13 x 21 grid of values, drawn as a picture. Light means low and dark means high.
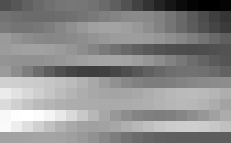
Values rise toward the top right. The top right is the ninth with the highest average. The ninth with the lowest average is the bottom left. The top left is the calmest part. The grain runs across in streaks.
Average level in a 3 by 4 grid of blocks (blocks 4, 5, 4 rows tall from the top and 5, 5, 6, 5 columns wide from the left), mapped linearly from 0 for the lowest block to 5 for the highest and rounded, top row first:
3 3 3 5 / 1 2 3 3 / 0 1 2 2
